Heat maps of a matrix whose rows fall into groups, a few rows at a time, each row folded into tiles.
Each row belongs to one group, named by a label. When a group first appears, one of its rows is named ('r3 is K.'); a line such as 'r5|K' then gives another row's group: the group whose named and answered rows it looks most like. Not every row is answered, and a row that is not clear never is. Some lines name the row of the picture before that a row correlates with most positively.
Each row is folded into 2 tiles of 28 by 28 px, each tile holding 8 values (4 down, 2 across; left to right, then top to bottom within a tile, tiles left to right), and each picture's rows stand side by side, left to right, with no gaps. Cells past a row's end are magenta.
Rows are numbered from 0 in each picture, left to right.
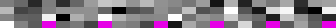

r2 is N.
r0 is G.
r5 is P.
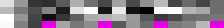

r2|P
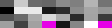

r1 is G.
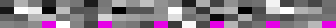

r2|N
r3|P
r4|P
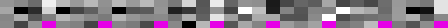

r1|N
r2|N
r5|G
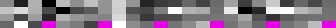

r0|P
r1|N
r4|P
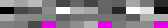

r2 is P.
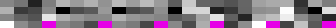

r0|G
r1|N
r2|N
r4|G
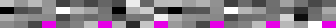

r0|N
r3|N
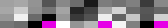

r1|G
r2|G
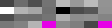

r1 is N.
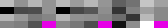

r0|N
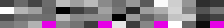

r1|N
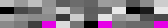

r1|G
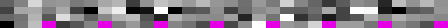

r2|P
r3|N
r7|N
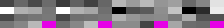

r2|N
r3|P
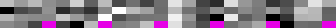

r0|N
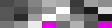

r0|G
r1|P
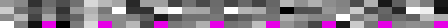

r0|G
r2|P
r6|P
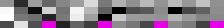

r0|P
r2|N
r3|N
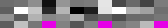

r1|P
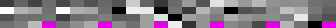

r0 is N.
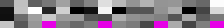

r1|P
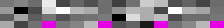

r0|P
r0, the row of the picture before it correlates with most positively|3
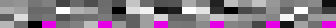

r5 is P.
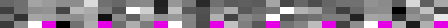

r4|G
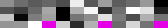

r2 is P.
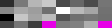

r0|G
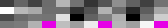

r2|G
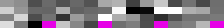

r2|P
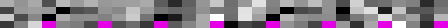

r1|N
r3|G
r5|N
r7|G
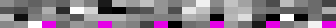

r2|N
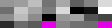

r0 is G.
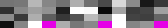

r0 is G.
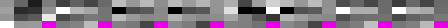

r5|N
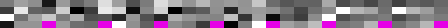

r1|P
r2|P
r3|N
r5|G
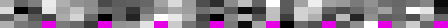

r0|P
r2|G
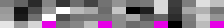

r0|G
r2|P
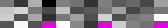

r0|P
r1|G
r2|G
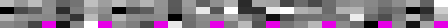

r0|N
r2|N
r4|P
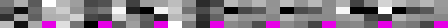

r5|N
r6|P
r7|N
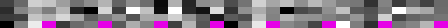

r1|P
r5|N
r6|G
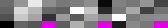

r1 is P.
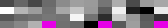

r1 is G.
